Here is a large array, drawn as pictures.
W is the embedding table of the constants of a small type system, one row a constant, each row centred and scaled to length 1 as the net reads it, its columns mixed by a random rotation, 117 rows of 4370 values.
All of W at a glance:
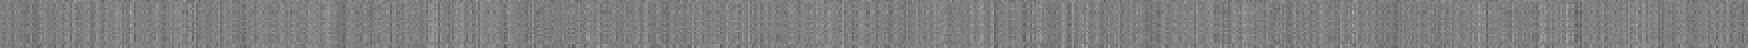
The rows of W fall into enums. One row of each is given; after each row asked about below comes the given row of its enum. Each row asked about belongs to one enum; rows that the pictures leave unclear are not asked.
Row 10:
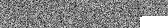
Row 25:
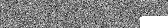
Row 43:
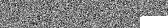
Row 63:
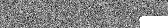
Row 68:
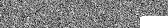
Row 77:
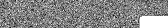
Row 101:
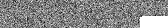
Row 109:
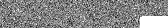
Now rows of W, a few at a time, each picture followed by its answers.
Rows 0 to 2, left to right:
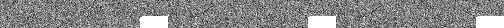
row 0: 63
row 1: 68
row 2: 68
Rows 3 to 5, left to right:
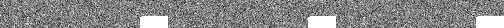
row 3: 68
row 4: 25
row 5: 68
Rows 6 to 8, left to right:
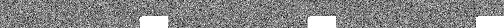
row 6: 63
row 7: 77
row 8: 10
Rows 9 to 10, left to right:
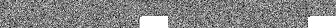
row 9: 77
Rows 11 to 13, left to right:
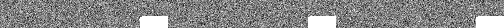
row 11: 63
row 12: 43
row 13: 109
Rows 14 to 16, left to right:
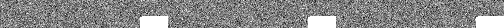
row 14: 25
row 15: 109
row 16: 63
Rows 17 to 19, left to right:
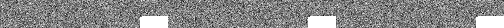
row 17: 25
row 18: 101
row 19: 25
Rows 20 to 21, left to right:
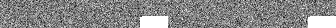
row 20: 10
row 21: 109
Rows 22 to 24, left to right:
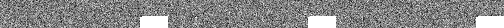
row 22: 10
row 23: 68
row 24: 101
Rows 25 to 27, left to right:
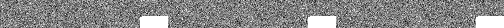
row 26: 109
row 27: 109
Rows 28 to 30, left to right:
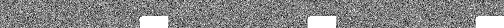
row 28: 63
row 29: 77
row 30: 109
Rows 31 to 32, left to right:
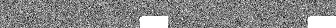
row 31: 63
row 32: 109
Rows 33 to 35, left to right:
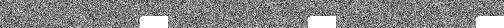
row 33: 109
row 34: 63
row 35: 63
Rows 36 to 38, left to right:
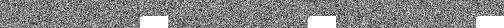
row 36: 43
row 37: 77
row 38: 68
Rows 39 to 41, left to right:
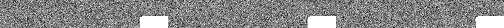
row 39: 101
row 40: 77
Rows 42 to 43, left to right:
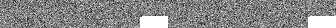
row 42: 101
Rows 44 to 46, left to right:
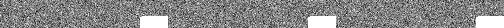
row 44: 68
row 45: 25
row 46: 109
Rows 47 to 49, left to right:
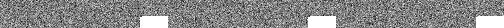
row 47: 10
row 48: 101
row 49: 43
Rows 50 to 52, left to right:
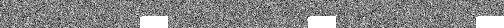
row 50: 68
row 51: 63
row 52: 68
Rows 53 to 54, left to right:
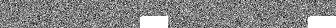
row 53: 43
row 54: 109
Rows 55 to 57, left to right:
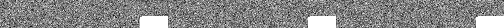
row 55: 77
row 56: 25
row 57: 25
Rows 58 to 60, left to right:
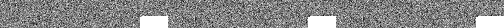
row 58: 43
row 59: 101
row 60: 101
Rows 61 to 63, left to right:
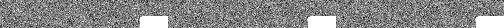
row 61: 109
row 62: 63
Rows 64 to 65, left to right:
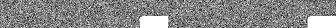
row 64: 63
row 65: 77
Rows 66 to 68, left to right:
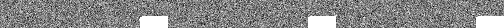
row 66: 63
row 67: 43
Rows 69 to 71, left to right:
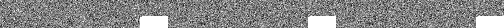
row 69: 109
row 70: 43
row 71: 43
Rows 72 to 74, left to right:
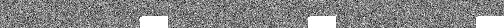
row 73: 25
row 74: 68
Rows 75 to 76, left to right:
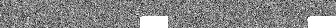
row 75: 68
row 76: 63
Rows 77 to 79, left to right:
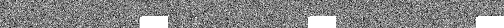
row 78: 68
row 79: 101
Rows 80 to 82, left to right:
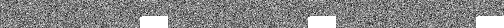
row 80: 25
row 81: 25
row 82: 43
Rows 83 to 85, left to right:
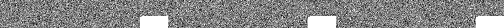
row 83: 43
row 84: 77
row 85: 109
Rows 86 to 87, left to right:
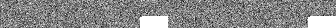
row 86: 25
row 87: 101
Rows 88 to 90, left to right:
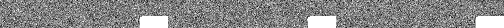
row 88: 109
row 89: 63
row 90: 77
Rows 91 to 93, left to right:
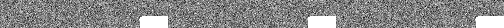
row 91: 63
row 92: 25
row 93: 63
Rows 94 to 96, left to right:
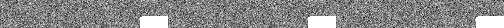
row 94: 25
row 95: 25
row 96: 63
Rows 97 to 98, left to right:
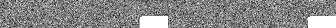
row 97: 77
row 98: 25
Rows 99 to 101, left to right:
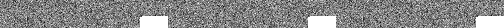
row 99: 101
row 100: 25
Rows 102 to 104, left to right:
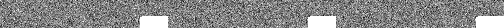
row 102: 109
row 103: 101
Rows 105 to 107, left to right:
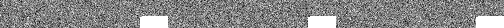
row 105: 68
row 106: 10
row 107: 109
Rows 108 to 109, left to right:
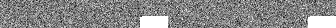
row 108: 10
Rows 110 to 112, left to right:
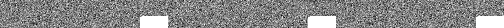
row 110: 43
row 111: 77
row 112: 43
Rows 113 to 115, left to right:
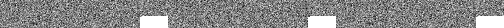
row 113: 43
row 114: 10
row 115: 43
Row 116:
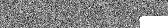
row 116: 63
